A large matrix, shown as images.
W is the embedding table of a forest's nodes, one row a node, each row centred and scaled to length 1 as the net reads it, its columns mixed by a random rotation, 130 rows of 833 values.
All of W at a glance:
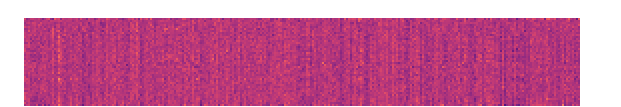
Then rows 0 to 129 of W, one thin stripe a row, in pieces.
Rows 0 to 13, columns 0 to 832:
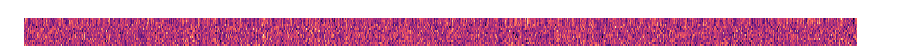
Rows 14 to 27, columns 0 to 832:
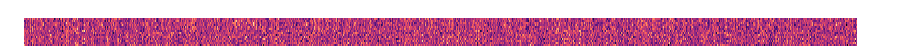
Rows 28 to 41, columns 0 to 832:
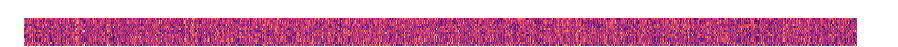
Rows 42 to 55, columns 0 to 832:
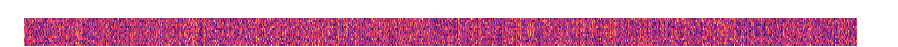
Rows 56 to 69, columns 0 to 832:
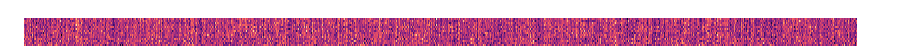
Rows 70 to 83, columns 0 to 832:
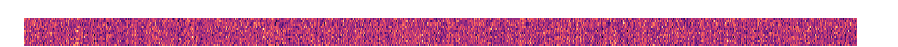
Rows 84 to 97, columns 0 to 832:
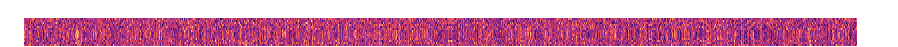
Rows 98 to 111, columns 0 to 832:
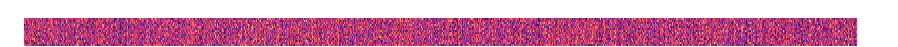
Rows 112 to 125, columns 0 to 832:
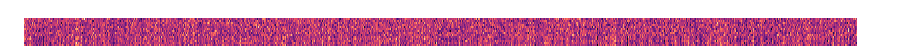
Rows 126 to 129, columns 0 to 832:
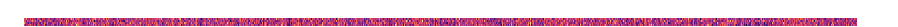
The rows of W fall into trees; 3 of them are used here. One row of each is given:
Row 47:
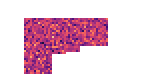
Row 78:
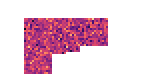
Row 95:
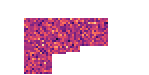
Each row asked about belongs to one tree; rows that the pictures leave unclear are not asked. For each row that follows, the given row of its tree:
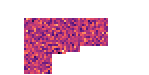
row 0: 47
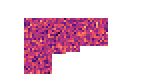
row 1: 47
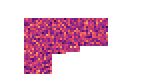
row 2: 47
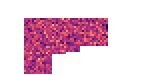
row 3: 47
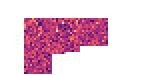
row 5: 95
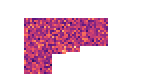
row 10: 47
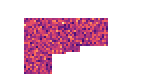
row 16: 95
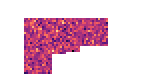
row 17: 95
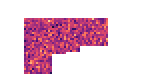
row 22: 78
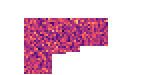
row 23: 95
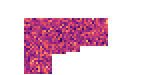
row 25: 78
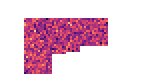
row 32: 95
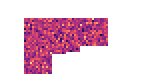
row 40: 78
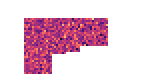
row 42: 78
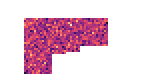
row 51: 95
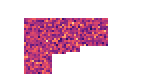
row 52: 78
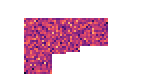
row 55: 95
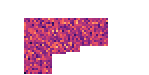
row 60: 95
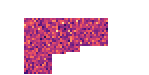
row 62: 95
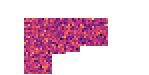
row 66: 78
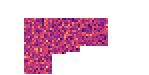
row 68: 78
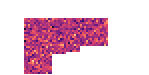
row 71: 78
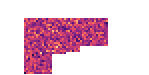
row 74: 95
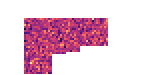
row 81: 78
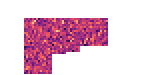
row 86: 95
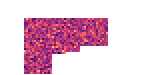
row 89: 47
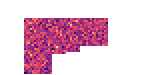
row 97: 95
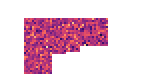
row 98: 78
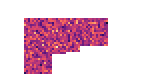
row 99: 95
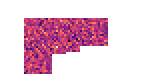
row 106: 95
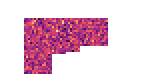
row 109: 95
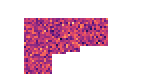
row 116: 78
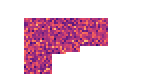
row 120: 47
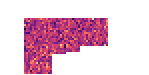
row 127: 78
